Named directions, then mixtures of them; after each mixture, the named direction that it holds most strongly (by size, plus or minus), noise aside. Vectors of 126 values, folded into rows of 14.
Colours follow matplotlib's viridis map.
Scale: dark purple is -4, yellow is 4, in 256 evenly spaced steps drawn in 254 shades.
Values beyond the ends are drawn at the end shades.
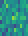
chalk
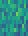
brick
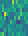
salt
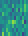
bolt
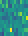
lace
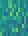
brick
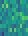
chalk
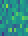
chalk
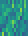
bolt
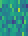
bolt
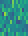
salt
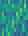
brick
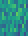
brick
